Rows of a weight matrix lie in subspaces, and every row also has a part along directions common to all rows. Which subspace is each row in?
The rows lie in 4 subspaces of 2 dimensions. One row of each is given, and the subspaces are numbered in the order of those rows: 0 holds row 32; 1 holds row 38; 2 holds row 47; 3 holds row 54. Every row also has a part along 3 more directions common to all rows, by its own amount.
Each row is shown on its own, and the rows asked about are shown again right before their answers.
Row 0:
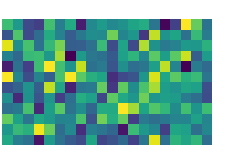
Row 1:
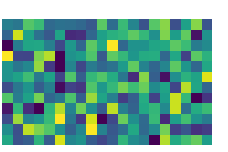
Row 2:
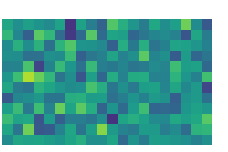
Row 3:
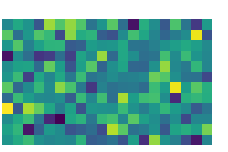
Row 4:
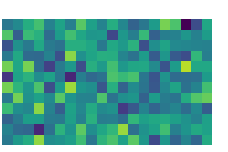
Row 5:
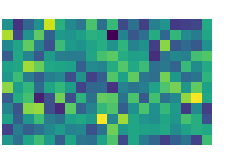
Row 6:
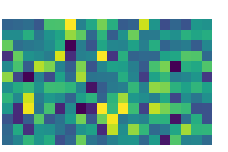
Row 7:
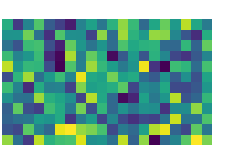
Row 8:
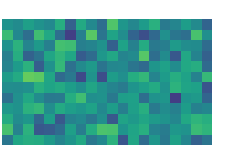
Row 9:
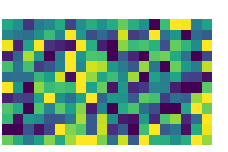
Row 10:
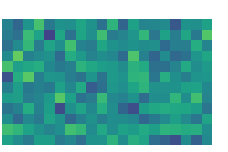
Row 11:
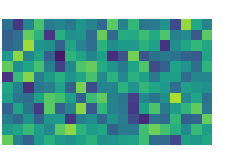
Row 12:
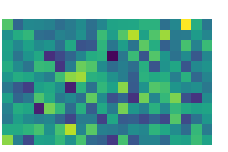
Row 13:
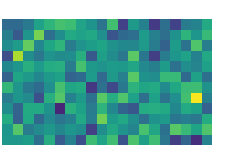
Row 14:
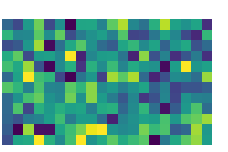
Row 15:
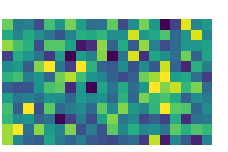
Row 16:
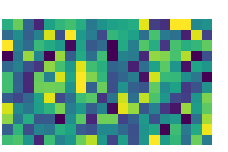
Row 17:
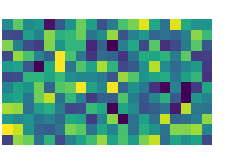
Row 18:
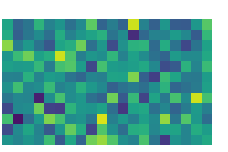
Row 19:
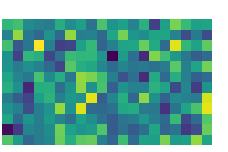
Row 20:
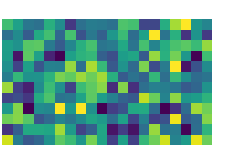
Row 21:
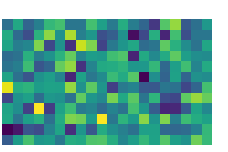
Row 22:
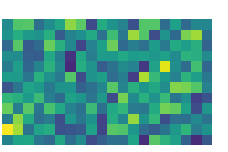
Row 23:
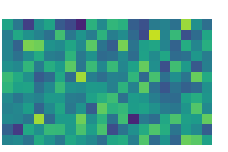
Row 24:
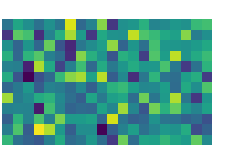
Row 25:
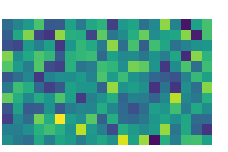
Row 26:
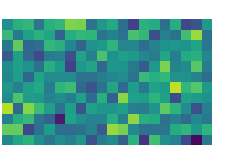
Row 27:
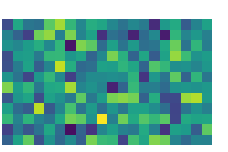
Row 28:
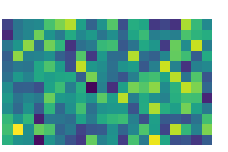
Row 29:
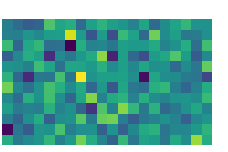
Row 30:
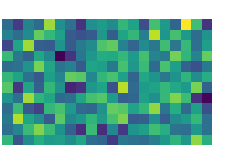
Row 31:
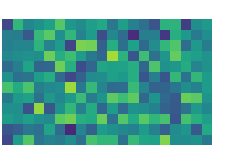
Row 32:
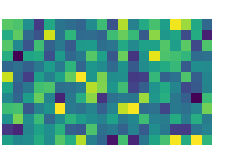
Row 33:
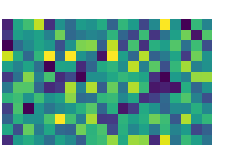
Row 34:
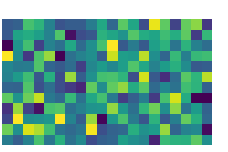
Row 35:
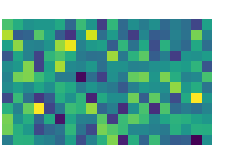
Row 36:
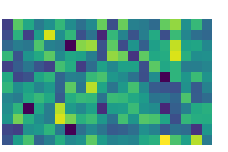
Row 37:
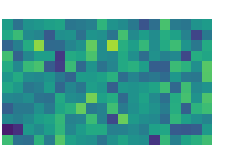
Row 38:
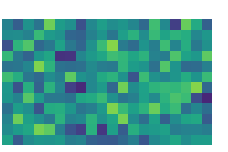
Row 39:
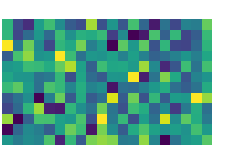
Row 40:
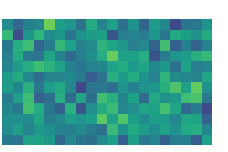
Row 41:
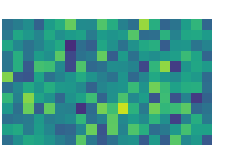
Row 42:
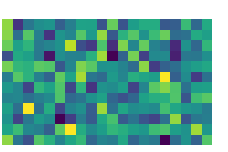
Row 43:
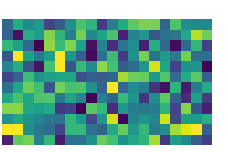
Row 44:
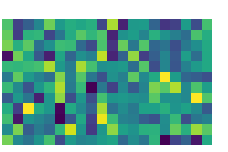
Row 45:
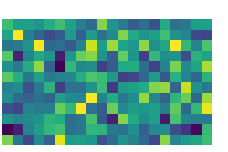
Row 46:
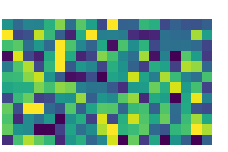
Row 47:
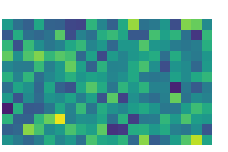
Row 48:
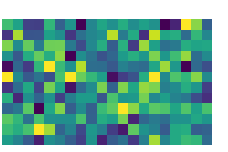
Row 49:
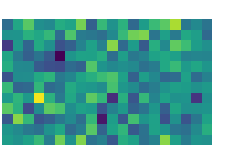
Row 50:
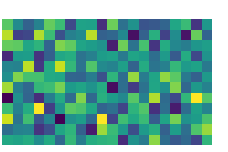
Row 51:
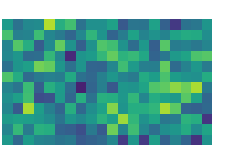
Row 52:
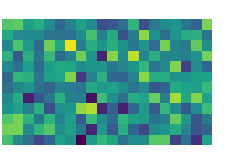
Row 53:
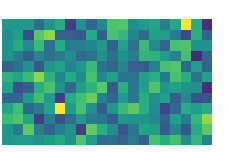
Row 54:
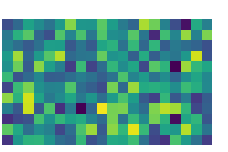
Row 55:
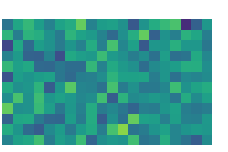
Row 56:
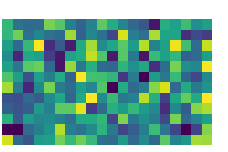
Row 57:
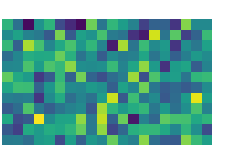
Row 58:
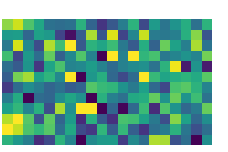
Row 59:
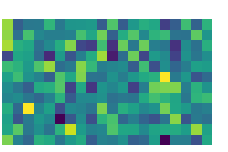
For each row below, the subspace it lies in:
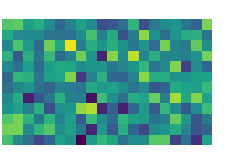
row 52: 3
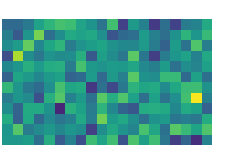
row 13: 0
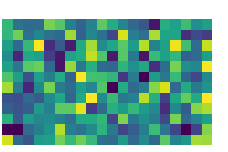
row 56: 1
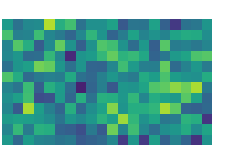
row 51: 1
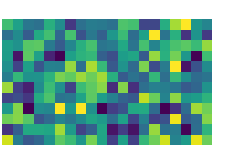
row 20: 3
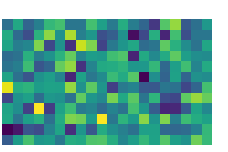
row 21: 0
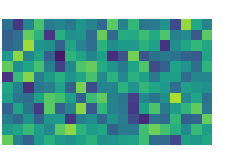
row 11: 0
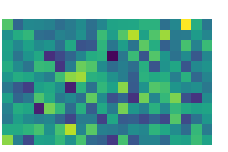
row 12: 0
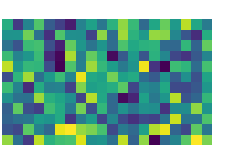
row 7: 0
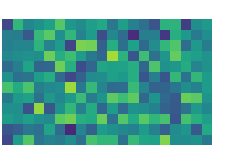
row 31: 0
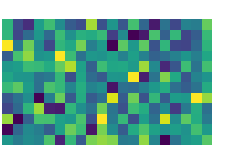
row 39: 2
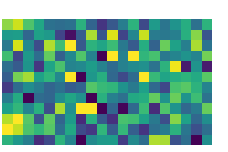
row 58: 3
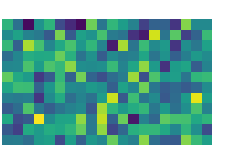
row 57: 2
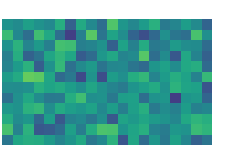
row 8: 3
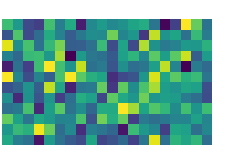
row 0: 2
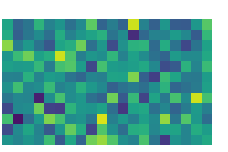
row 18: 2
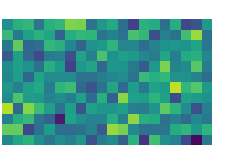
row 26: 2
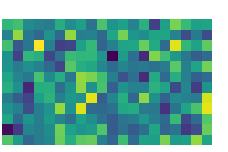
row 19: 1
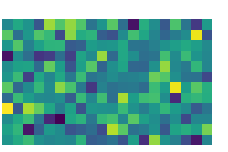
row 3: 2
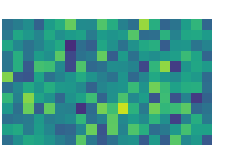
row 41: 3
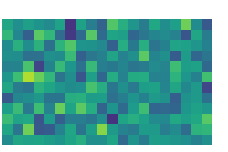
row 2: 3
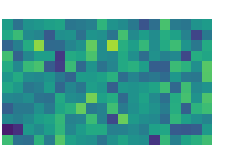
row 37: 1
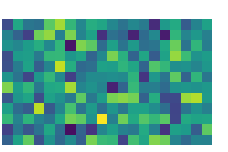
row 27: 0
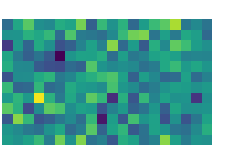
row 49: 2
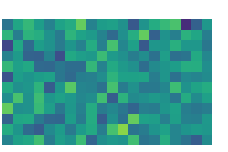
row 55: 2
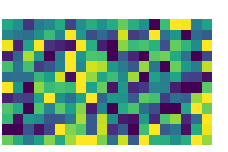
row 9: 1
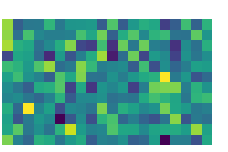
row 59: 0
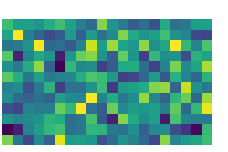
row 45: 1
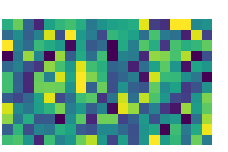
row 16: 1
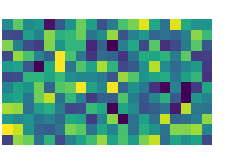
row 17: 1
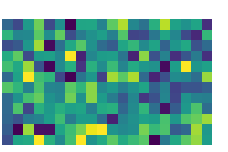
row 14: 3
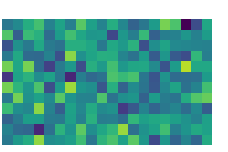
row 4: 2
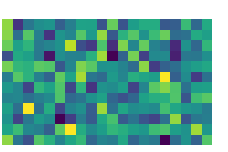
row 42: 0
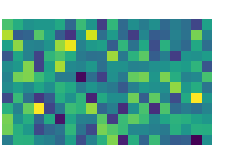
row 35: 3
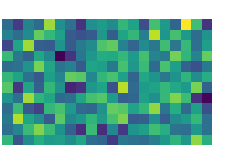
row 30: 1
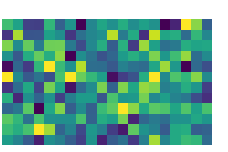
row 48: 2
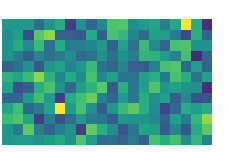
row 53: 3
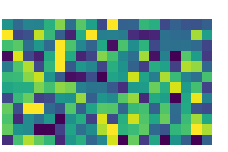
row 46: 3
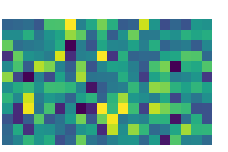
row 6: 3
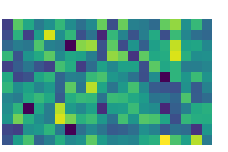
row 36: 0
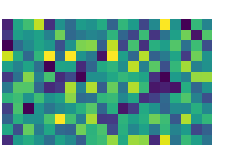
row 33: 0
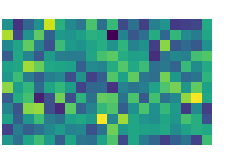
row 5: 1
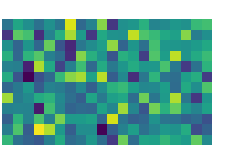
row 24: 3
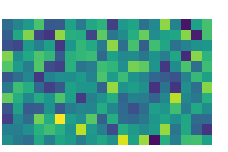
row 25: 3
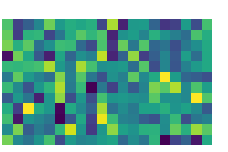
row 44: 0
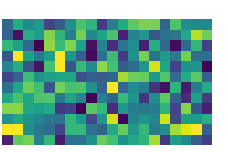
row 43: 1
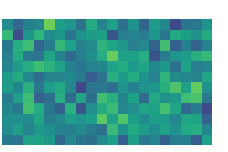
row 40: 1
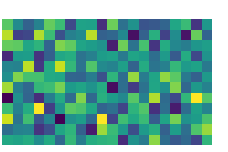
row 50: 3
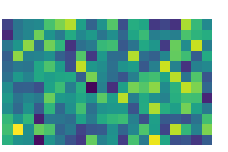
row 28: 0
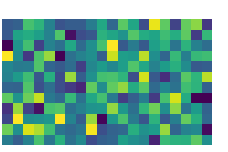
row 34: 1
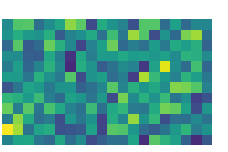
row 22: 2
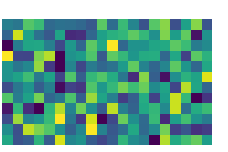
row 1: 1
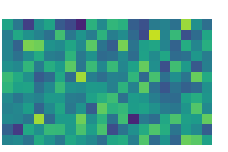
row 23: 2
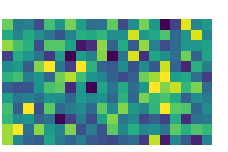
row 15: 0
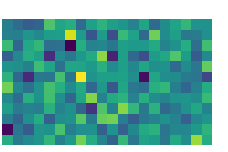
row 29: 3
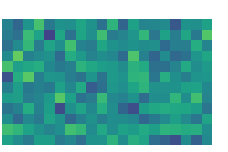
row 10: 0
